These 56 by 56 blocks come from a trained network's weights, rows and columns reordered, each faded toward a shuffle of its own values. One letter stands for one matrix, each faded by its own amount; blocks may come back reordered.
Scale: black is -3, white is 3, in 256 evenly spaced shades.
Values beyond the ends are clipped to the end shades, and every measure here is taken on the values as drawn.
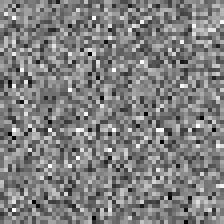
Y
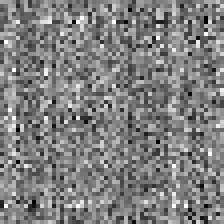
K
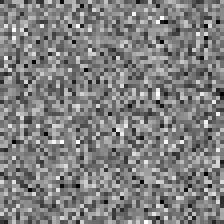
Y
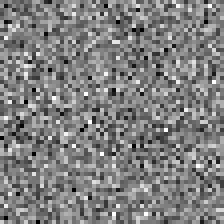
Y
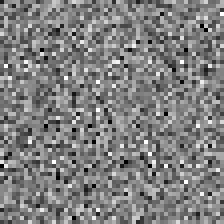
Y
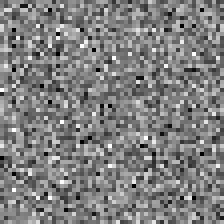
Y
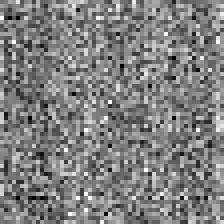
K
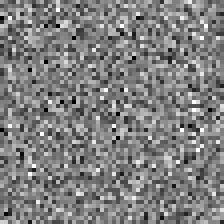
Y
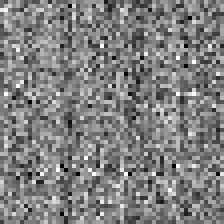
K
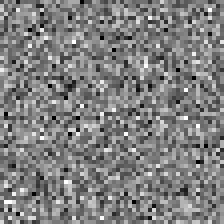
Y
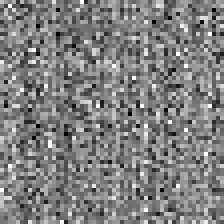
K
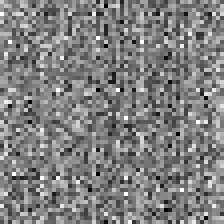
K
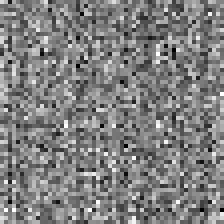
K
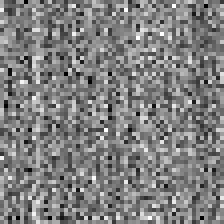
K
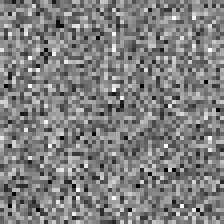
Y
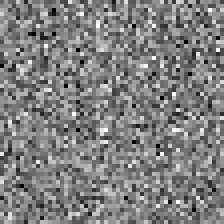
Y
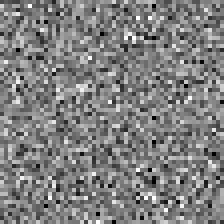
Y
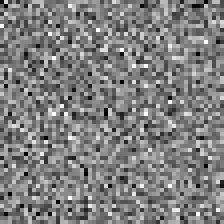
Y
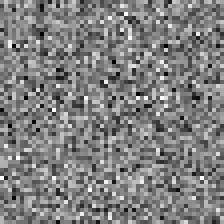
Y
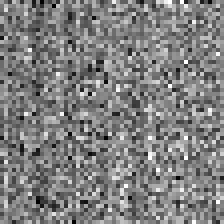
K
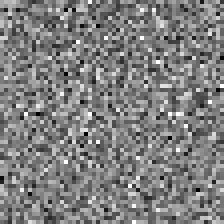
Y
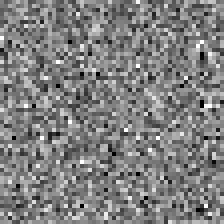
Y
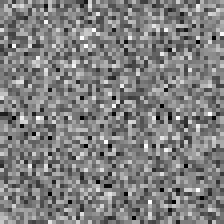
Y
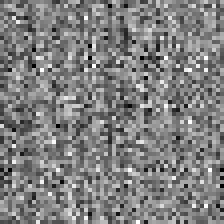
K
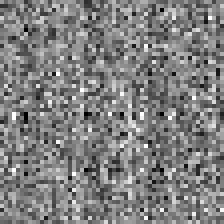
K
